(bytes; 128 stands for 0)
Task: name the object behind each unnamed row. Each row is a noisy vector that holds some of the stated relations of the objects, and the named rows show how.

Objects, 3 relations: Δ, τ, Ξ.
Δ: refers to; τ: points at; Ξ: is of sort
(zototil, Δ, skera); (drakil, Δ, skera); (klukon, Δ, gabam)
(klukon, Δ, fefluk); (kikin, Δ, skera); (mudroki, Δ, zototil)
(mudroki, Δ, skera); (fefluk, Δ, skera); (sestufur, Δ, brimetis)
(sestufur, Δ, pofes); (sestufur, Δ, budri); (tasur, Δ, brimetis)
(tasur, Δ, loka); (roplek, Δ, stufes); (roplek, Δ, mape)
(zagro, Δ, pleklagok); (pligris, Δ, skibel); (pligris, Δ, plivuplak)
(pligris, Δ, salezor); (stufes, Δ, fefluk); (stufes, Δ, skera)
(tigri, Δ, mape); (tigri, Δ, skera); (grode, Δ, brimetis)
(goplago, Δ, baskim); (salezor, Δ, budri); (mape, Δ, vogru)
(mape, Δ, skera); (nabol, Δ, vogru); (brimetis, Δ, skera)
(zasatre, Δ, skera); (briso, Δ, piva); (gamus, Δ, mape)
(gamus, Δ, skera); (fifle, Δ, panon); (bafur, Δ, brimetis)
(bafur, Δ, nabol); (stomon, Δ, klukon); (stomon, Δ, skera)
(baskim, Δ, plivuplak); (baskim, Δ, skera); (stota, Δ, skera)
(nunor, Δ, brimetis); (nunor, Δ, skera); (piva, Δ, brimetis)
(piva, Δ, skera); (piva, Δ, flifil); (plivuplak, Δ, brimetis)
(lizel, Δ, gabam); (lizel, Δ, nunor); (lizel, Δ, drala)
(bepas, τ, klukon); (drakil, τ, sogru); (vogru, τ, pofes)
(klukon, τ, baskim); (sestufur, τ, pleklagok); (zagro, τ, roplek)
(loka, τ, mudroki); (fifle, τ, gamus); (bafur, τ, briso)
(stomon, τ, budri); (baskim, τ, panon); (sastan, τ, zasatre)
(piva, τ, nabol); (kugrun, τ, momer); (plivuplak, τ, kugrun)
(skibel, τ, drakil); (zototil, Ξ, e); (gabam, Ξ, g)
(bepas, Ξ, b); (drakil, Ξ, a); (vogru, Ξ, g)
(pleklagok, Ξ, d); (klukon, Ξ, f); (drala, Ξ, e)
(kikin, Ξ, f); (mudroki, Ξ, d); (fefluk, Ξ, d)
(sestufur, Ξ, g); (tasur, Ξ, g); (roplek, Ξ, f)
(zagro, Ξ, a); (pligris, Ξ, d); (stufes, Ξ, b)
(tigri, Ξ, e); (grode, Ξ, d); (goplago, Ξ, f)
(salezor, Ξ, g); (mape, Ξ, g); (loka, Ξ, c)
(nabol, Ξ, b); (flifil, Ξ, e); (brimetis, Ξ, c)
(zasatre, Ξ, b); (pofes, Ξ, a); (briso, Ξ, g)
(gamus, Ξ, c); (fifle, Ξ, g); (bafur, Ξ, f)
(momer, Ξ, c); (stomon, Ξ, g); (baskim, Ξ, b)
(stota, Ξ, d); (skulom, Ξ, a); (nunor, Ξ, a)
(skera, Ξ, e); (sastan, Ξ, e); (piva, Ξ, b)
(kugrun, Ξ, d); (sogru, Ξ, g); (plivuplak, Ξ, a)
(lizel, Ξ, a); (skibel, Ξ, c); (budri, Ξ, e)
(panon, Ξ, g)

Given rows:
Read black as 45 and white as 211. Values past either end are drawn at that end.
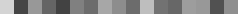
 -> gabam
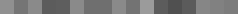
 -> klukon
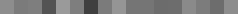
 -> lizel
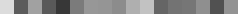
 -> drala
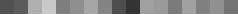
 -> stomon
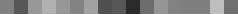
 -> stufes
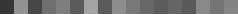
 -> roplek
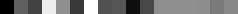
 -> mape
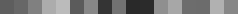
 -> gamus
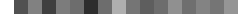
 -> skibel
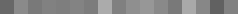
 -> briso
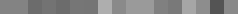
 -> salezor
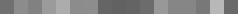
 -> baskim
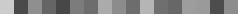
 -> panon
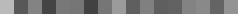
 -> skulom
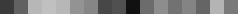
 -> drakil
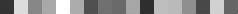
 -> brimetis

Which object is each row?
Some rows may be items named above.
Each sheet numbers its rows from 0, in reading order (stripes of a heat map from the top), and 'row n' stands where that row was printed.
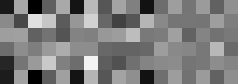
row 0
nabol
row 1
skera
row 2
pligris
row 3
baskim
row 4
tigri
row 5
nabol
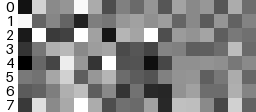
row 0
nunor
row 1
pleklagok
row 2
plivuplak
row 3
kikin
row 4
mape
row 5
mudroki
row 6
gamus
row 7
brimetis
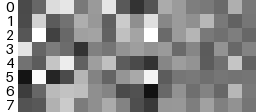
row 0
zototil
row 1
tasur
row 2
grode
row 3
kugrun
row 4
fefluk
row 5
bafur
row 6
drakil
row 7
stomon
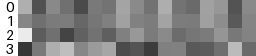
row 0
sogru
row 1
fifle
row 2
bepas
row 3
kikin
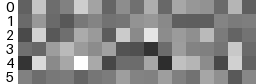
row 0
piva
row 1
goplago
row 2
tasur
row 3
zasatre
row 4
brimetis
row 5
fifle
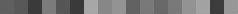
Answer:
vogru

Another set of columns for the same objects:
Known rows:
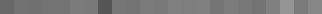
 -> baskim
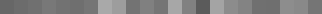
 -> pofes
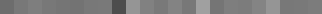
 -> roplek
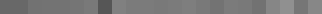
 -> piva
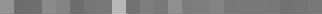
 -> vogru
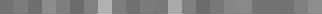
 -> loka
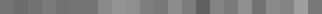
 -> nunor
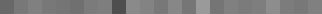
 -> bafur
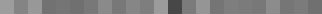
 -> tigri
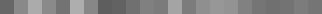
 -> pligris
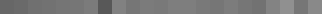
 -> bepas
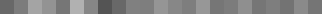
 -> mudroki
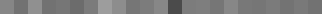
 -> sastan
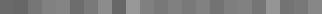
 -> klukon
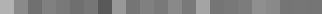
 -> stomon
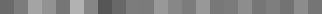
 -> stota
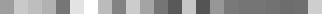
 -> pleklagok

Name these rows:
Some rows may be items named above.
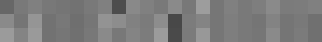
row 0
bafur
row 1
zototil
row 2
tigri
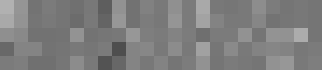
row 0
briso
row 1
tasur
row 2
drakil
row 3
goplago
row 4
zasatre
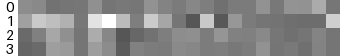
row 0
drakil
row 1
pleklagok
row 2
grode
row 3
fefluk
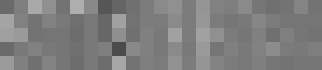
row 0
grode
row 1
mape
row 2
sestufur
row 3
bafur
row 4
sogru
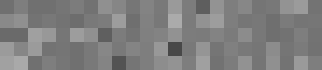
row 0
plivuplak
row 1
salezor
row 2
kugrun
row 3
tigri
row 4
gamus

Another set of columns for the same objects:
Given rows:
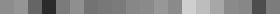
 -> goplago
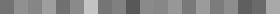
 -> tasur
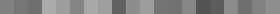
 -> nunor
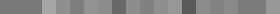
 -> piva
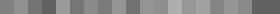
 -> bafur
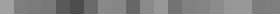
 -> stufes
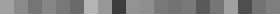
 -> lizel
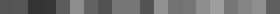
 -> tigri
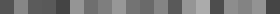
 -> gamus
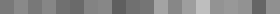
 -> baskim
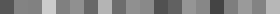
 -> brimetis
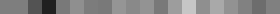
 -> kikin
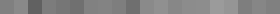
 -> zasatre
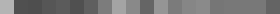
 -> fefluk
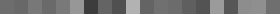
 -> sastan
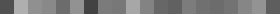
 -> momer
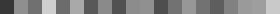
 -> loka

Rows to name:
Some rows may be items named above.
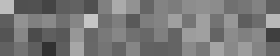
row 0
fefluk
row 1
tasur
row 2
gamus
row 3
zototil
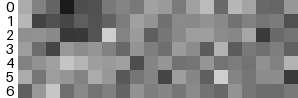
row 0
klukon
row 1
fefluk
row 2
stomon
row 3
grode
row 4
plivuplak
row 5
pligris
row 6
sogru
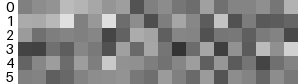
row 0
plivuplak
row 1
sestufur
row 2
kugrun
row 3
skera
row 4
briso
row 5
drakil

